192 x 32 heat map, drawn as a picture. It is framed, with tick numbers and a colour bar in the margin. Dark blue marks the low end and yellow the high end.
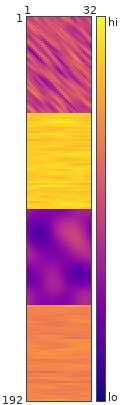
It is made of 4 by 1 panels. Panel 1,1: middling, slanting down to the right. Panel 2,1: very high, streaked across, faint in contrast. Panel 3,1: low, smooth. Panel 4,1: high, streaked across, faint in contrast.
